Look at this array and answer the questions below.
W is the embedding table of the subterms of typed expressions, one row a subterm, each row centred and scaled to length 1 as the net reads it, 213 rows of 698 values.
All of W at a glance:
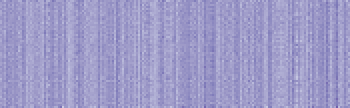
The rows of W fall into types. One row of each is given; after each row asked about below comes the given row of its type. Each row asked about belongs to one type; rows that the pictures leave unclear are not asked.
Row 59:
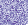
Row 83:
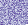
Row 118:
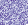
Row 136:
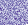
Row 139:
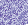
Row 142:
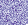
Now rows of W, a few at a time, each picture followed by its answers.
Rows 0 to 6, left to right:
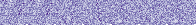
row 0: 83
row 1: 83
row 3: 83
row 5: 142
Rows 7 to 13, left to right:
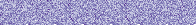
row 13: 142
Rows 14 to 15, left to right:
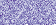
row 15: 136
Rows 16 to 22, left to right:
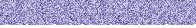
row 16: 59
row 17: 83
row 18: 136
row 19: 118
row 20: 59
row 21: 139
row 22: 142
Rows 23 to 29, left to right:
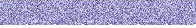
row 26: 118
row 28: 136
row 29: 59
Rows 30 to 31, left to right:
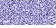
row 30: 118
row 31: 118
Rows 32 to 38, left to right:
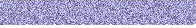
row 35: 142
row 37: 142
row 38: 139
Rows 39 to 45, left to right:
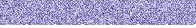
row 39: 142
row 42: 118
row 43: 139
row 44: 59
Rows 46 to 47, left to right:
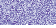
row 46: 59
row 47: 83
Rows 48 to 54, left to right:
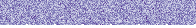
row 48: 142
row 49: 139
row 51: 136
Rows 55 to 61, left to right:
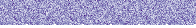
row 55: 136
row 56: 139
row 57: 136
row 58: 142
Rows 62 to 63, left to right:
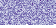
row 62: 83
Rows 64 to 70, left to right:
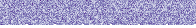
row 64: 83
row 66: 142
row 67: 118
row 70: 139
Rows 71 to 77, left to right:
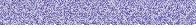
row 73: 83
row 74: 136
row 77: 139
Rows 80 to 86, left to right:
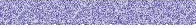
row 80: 139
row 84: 59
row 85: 142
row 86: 139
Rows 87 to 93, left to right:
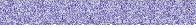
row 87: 136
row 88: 142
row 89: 142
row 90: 59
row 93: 139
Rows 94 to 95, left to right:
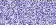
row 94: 118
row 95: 83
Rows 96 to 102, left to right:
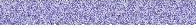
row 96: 59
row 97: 139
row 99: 142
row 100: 59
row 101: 83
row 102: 142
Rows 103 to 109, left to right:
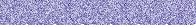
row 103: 142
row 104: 142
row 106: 136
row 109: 59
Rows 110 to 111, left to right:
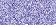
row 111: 139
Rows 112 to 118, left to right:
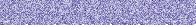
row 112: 118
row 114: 59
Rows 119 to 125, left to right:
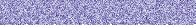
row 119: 136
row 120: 139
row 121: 139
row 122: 139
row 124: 59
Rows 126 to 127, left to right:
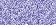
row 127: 139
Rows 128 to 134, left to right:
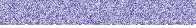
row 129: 139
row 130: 142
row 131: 59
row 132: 83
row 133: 118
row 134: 136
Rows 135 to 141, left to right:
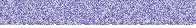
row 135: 139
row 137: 83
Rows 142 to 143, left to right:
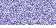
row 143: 136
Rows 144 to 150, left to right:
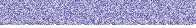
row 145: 136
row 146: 83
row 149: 118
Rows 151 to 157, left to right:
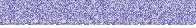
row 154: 118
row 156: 139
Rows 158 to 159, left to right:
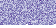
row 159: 118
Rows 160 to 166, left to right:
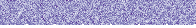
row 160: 142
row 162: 142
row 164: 59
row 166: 139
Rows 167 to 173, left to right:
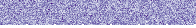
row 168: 83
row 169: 142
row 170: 59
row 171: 59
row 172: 118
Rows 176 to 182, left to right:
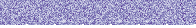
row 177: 142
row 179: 139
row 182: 83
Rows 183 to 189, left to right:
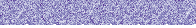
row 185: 118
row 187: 139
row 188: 139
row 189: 142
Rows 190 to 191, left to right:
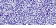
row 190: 59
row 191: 83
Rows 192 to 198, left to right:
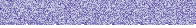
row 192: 136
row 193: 59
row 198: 83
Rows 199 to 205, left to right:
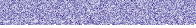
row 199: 118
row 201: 118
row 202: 59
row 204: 83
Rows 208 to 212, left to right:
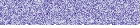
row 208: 139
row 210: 118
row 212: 118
